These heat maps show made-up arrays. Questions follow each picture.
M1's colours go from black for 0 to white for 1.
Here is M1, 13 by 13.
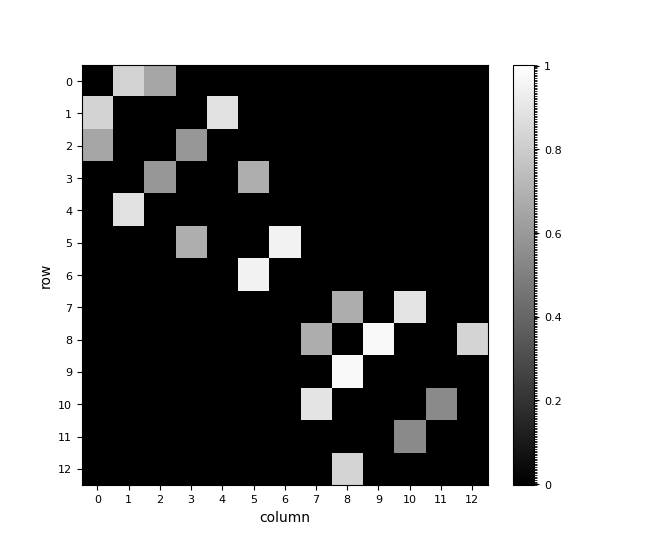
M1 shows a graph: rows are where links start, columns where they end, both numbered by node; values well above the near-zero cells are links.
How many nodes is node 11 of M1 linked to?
1
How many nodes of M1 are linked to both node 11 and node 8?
0
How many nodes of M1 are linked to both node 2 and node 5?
1
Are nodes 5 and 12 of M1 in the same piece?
no
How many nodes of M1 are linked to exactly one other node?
5
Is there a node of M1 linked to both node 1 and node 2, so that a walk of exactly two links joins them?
yes
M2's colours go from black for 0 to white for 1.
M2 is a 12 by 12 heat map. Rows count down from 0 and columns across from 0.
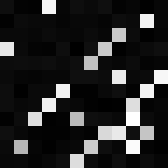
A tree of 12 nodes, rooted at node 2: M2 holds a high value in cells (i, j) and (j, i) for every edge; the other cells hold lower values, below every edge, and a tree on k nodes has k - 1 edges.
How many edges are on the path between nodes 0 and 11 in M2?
6
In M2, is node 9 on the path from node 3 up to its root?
yes
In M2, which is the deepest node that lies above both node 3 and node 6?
9
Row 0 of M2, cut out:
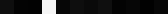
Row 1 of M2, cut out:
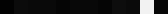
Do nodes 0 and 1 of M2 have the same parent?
no
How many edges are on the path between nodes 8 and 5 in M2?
1
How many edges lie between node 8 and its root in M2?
1
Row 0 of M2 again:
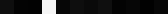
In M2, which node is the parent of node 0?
3
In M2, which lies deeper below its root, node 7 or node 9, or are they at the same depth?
node 7
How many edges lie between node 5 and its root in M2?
2
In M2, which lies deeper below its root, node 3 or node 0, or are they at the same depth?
node 0
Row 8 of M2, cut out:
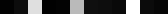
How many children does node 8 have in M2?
2
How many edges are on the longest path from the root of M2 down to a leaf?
5
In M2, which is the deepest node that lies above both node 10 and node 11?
8
